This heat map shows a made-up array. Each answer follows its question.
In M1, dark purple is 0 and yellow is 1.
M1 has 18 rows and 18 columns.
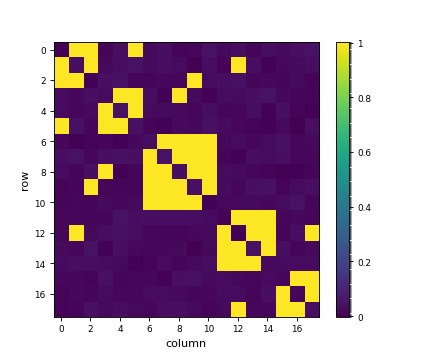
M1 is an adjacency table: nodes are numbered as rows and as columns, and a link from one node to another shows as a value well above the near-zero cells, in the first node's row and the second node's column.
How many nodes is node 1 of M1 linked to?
3
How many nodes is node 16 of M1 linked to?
2
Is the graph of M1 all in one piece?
yes
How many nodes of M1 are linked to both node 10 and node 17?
0
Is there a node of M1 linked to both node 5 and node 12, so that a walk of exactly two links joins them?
no
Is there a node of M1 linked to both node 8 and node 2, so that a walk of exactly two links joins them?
yes
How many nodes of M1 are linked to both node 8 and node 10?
3
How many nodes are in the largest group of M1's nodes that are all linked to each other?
5
